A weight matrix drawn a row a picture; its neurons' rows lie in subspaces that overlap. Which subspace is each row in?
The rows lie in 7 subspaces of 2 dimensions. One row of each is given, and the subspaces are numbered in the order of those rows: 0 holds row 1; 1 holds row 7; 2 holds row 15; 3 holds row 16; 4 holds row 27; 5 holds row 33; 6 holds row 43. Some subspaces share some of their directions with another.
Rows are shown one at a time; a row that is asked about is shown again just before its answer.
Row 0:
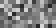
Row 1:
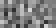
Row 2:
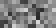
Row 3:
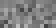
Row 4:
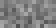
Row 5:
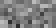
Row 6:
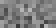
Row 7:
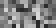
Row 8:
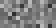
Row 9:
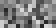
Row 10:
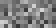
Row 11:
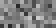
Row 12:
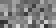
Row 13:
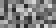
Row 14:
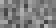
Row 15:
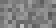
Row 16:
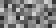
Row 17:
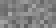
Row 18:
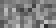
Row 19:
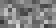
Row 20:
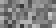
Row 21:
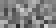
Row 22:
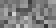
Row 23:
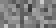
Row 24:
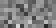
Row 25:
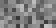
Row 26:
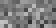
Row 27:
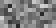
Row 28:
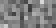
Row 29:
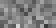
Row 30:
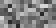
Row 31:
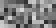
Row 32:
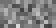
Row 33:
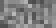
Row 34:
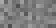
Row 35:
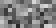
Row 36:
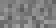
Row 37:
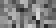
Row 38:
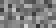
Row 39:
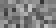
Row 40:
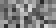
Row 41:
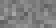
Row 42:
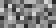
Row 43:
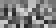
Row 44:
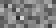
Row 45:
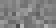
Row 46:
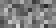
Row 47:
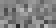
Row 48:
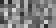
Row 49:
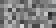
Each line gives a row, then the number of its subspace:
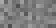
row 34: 0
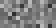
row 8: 6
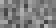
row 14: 0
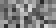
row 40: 5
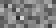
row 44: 3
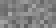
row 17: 1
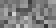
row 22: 6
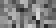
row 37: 1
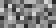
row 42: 3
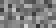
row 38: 3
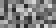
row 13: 3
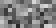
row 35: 4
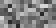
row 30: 4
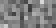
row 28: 5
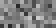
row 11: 0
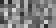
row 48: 0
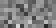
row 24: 2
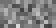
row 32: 3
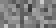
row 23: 5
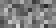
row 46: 4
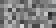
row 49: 2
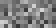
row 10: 1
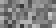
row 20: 2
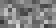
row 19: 4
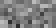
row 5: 4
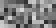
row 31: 5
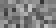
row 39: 5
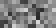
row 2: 1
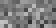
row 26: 1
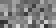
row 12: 1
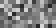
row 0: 6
